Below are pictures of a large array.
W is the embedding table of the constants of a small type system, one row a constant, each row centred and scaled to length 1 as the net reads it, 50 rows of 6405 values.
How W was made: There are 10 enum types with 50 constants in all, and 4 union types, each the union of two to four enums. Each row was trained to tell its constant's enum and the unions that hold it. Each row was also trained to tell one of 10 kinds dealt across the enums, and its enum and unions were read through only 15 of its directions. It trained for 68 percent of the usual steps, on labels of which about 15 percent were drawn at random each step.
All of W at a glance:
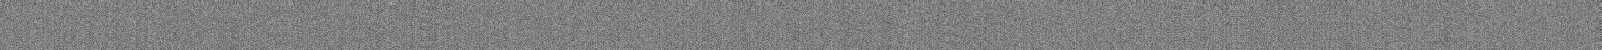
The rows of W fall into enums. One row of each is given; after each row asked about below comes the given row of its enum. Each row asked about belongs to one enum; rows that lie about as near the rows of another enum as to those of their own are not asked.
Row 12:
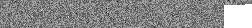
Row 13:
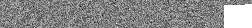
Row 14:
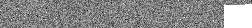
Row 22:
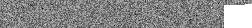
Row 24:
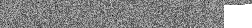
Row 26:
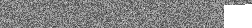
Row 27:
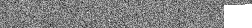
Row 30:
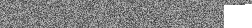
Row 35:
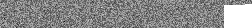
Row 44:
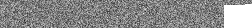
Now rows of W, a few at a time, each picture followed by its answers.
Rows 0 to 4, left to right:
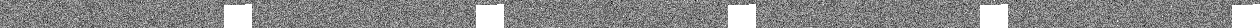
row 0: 30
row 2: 44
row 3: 27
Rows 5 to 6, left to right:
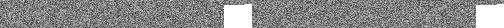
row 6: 13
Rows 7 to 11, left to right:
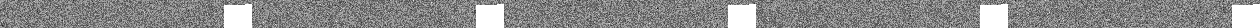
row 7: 13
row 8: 24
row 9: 30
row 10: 35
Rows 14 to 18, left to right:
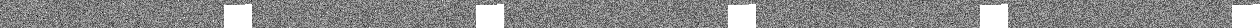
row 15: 13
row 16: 35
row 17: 30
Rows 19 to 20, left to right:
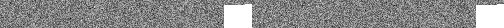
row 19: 27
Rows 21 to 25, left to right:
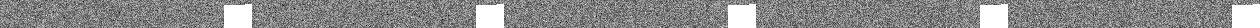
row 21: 44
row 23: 24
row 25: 12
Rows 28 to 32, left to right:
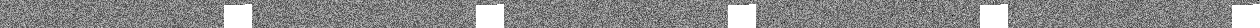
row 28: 26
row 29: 26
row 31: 22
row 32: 13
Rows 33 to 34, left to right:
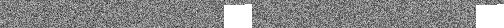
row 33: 12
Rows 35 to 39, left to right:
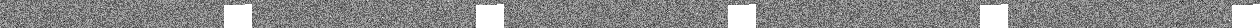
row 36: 30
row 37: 26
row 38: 26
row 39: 24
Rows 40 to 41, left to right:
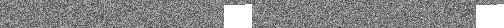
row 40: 26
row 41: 14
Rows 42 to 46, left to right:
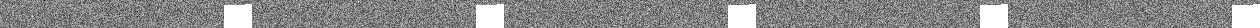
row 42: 35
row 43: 35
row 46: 30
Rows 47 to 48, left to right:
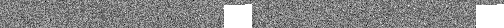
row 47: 44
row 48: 22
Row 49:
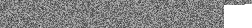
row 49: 13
